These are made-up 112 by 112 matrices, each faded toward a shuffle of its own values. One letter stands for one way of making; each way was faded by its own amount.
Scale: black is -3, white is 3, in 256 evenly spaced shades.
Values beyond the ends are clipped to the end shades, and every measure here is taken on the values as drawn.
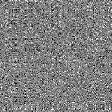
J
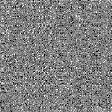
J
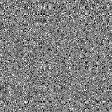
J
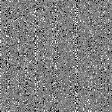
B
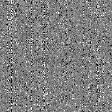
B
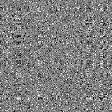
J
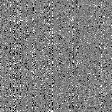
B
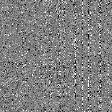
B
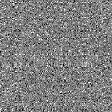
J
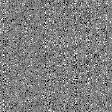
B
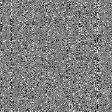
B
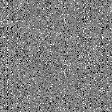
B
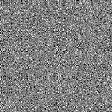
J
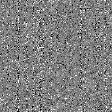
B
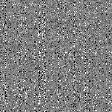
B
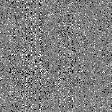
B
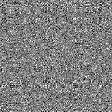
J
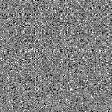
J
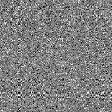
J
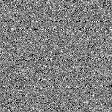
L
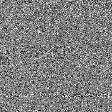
L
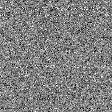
L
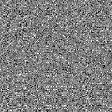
J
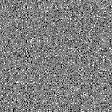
J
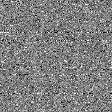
L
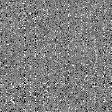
B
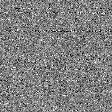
L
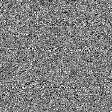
L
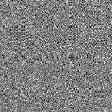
J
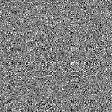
J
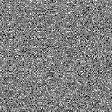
J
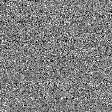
L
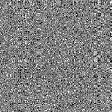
J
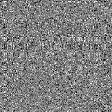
J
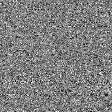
L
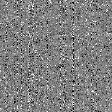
B
